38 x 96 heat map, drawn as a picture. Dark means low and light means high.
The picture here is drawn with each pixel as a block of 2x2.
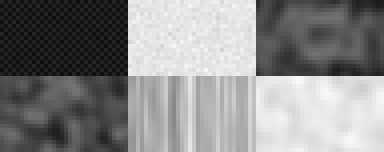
The table splits into 2 rows of 3 panels. Panel 1,1: very low, checkered, faint in contrast. Panel 1,2: very high, fine-grained, faint in contrast. Panel 1,3: low, blotchy. Panel 2,1: low, blotchy. Panel 2,2: high, streaked downward. Panel 2,3: very high, blotchy, faint in contrast.
